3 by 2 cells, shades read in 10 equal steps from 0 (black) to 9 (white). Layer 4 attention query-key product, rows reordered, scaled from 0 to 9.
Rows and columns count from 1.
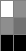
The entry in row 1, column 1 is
9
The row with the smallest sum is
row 3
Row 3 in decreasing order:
0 0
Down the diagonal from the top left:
9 4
